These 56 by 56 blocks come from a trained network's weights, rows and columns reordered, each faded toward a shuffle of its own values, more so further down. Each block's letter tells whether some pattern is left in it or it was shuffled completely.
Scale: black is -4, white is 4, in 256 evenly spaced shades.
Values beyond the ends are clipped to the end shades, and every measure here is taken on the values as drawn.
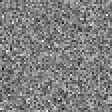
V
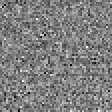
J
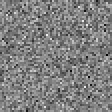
V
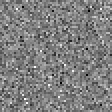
V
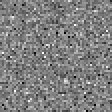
J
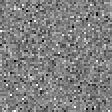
V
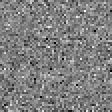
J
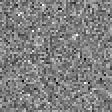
V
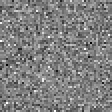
J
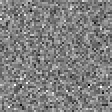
V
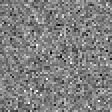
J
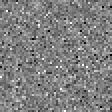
V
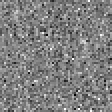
J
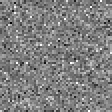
V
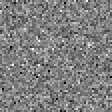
V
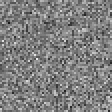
J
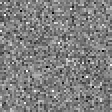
V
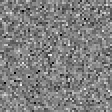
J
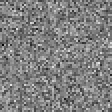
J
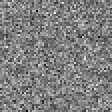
J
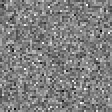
V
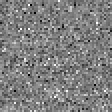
J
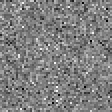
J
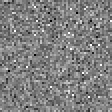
V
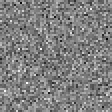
V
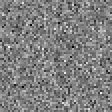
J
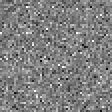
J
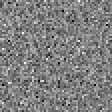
V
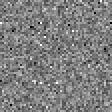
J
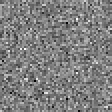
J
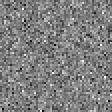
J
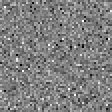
V
